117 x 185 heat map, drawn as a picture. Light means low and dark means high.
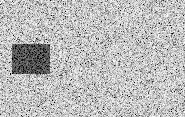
Neither half mirrors the other. No regular stripes run through it. The values are skewed, with a long tail toward high values. In the middle left lies a patch that is higher than the rest. The middle left is the ninth with the highest average.
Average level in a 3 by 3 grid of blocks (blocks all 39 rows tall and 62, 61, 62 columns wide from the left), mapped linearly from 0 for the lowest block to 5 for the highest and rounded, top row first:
0 0 0 | 5 0 0 | 0 0 0
